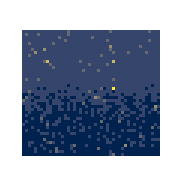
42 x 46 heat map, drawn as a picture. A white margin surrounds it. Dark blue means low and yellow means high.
Slope: up to the top. Stripes: none. Calmest part: top right. Grain: fine.
